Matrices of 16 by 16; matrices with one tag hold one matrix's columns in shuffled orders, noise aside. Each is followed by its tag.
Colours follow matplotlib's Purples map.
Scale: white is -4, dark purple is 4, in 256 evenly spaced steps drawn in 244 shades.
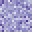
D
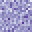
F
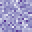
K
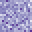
K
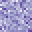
F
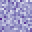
F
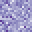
D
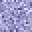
F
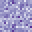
D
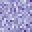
K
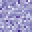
D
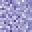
D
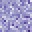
D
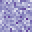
F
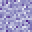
D
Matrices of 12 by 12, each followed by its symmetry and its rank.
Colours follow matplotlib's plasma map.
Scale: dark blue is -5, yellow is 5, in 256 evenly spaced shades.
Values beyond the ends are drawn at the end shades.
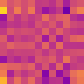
neither, rank two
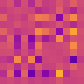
antisymmetric, rank two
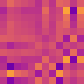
antisymmetric, rank two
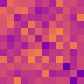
symmetric, full rank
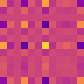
symmetric, rank one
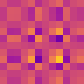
symmetric, rank one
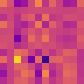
neither, rank two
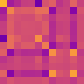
symmetric, rank two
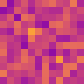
symmetric, full rank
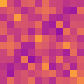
symmetric, full rank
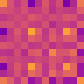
symmetric, rank two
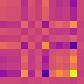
symmetric, rank one
